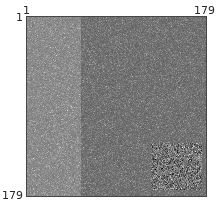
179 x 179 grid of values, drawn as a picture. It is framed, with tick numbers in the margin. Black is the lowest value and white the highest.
The bottom right is the roughest part. An odd patch, rougher than its surroundings, sits in the bottom right. The left part is higher, up to a seam about 30% of the way across. No regular stripes run through it.
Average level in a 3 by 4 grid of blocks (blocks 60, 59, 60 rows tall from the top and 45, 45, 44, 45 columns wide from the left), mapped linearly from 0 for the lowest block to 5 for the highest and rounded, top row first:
5 1 0 0 | 5 1 0 0 | 5 1 0 0
